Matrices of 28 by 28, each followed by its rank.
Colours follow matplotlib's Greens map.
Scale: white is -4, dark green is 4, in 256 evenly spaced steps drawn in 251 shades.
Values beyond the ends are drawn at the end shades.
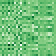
three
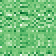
three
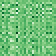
three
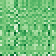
three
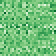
five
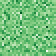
five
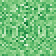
five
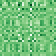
three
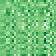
three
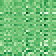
three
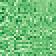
five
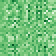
five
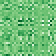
three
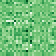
three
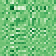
three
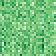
five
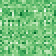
five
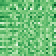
five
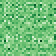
five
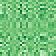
three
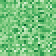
five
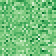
five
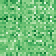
five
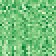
five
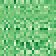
three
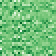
five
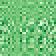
three
